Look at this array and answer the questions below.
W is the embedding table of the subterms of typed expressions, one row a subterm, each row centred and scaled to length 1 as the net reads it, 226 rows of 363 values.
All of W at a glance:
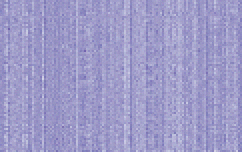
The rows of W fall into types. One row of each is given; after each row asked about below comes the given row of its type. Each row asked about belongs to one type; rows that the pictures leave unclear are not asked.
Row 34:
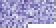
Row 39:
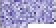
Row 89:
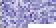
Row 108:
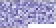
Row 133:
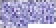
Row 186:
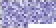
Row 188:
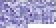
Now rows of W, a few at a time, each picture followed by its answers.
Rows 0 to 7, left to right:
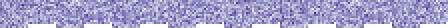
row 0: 34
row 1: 188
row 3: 108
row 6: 188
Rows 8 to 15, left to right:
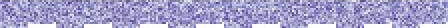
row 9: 34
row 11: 188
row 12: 133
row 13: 108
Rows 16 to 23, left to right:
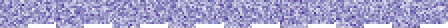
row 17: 188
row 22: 133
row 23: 89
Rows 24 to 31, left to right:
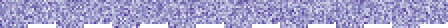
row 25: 34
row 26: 186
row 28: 186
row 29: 133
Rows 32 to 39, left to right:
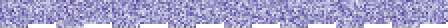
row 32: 133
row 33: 108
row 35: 34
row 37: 133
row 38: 89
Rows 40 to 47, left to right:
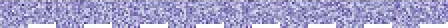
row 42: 34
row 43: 89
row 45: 186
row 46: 89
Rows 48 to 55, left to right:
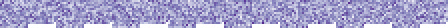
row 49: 89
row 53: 89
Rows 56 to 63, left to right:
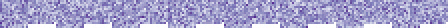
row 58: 39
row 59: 34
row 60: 39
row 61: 188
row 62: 108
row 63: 89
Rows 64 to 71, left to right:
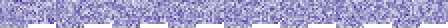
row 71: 39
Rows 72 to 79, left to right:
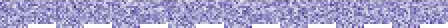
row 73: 108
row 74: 188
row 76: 188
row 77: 186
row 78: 34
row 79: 89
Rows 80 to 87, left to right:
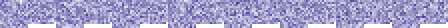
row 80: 108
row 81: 188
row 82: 108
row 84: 34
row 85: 108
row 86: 39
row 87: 39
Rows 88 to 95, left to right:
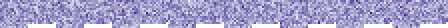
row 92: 108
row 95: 133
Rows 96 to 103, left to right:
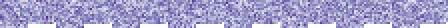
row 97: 188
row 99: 34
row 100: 89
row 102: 108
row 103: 188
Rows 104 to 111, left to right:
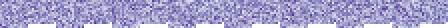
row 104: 186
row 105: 89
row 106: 34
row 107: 133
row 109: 188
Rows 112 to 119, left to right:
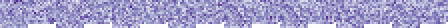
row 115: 186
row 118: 133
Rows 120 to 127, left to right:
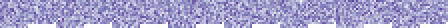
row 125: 108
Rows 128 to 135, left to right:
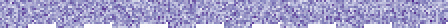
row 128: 186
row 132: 39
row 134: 133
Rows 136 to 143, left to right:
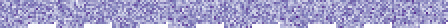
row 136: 108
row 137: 89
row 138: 108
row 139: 133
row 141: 133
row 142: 186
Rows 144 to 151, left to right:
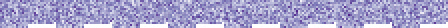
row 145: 34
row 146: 186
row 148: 133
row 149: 108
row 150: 133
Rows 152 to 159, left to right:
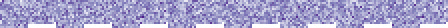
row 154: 108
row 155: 89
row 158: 89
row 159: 39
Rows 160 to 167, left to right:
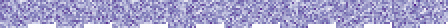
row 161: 39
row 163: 89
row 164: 186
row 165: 89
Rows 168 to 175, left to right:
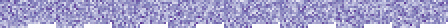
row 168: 108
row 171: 39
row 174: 133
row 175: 188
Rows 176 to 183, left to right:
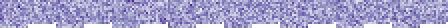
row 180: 108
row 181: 34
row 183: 133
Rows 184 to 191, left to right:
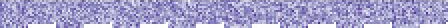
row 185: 108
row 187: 89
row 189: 188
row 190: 34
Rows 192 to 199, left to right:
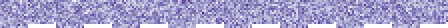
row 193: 188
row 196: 34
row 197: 89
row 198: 108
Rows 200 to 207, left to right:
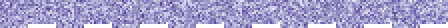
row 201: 89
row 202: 188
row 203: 89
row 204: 89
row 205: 186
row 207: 133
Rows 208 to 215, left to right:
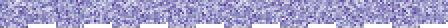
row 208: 188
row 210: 188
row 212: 188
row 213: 39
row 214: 186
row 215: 188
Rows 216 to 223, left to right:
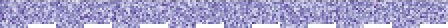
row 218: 89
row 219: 186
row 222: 108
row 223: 108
